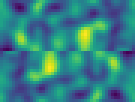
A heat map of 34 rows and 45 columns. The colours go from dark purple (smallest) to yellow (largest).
There are no lone odd cells. The centre is the ninth with the highest average. No single row or column stands out from its neighbours. There is no seam. There is no overall slope. The field is mottled with small blotches. It looks the same turned upside down.
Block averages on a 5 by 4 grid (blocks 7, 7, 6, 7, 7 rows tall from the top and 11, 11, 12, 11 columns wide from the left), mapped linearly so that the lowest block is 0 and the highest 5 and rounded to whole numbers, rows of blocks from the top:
1110 / 3151 / 0440 / 1513 / 0111
